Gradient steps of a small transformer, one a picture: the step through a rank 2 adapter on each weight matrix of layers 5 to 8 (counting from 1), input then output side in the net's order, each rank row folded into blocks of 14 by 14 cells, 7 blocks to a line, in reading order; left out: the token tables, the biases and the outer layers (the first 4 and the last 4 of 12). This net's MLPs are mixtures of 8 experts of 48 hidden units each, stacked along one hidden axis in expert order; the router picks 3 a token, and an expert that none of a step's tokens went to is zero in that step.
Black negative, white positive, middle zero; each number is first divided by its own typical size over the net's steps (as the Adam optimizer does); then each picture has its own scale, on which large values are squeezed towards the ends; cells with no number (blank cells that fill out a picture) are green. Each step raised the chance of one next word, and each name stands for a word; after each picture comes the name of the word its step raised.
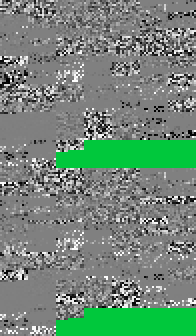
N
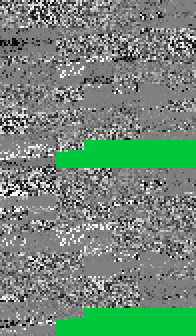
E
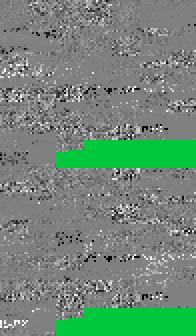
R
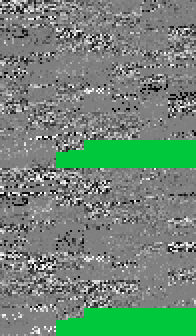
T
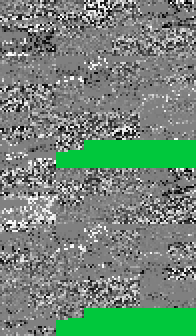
E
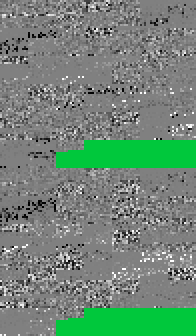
R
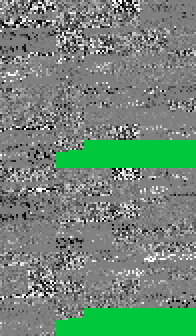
R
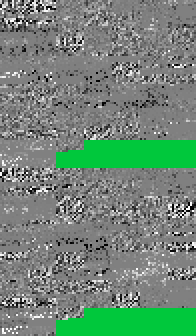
T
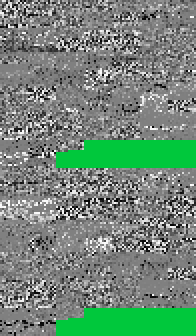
E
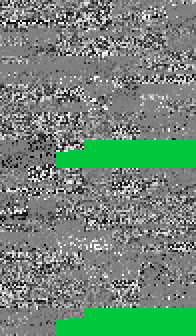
N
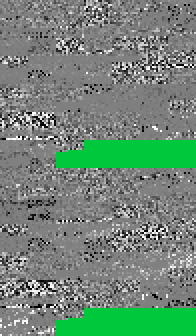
R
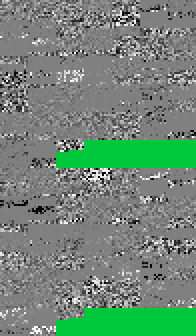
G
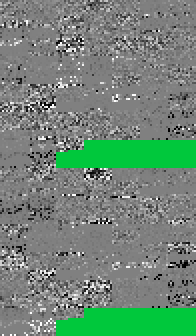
G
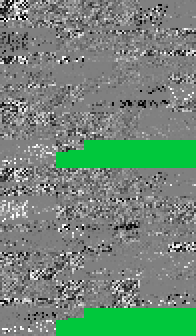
T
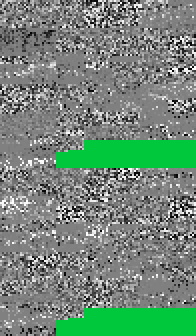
E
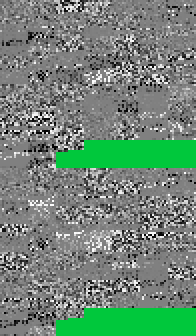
E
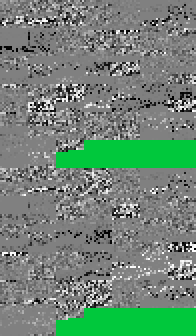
T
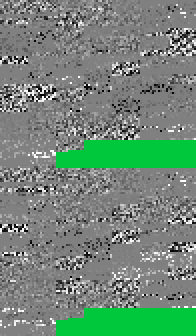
T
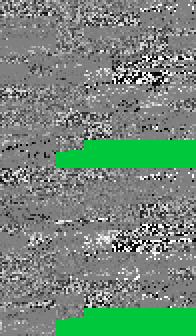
N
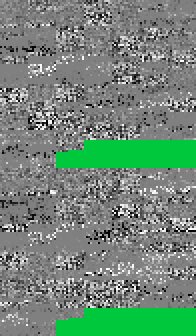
R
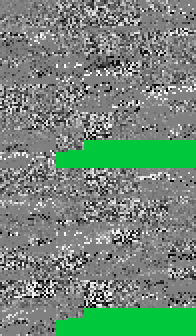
E
